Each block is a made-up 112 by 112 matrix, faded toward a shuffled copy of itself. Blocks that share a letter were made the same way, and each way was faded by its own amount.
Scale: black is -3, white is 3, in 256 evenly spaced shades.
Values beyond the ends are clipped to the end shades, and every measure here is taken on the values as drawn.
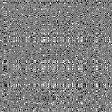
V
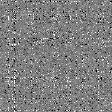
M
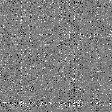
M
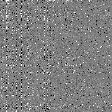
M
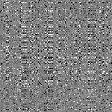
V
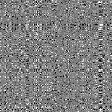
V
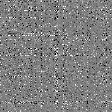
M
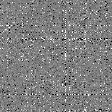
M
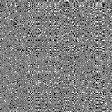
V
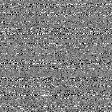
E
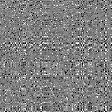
V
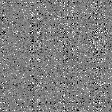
M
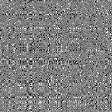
V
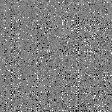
M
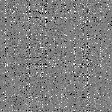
M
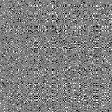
V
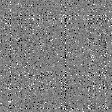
M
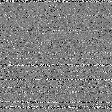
E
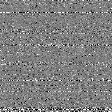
E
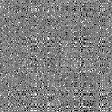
V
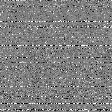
E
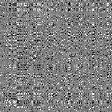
V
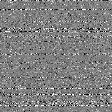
E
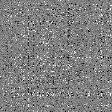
M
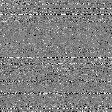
E
